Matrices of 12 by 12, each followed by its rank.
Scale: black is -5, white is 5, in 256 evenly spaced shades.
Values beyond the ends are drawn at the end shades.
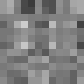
two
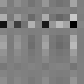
one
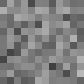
full rank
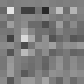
two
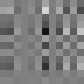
one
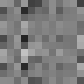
two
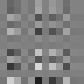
one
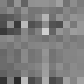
two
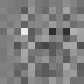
two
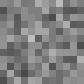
full rank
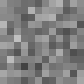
full rank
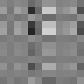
one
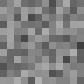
full rank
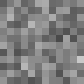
full rank
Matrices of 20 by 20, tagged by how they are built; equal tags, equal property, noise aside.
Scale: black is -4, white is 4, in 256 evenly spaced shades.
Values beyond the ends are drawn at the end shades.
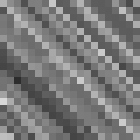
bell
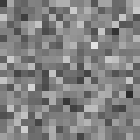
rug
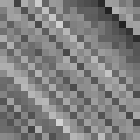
bell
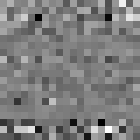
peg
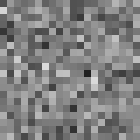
rug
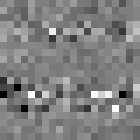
peg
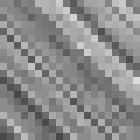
bell
